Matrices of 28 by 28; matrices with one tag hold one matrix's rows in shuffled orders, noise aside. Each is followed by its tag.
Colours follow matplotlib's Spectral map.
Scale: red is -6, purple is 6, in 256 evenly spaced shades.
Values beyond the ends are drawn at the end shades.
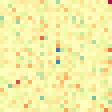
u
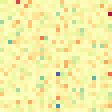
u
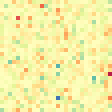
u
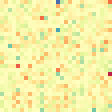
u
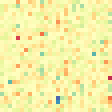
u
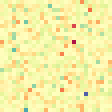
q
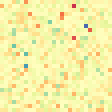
q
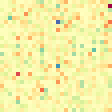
u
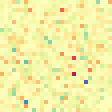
q
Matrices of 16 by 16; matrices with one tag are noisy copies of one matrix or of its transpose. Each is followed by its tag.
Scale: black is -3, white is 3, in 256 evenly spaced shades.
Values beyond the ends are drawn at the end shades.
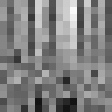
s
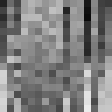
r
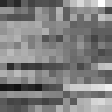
r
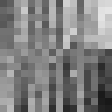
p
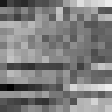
r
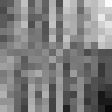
p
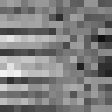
s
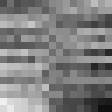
p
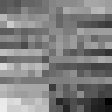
p
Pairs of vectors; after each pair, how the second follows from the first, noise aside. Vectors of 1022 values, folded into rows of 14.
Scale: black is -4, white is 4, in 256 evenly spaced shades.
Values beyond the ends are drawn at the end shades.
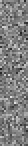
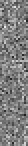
shuffled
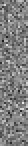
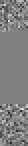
partly zeroed
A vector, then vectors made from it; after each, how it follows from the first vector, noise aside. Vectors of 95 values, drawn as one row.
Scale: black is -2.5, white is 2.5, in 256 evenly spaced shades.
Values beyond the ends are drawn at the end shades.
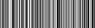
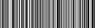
copied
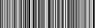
wrapped around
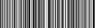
wrapped around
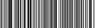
negated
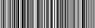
wrapped around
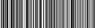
wrapped around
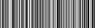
copied
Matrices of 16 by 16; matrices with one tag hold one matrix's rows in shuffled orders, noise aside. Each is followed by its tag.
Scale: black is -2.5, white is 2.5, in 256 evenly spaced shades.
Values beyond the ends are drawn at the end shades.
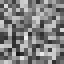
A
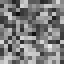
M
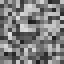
M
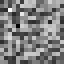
M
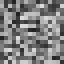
M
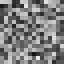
A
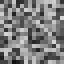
A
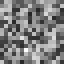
A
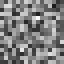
A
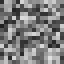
M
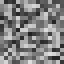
M
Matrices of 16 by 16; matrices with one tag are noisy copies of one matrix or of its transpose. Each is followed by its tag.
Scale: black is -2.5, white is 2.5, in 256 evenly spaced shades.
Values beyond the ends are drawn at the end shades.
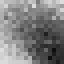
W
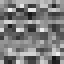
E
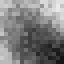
W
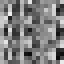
E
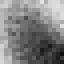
W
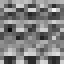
E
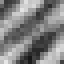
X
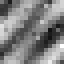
X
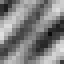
X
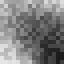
W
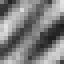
X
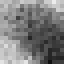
W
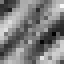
X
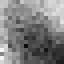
W
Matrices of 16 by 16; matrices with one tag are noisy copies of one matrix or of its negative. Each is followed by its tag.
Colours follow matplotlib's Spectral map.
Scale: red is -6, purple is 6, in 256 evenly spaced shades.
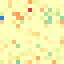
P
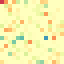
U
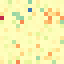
P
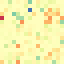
P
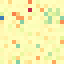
P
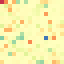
U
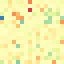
P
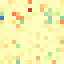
P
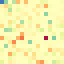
U
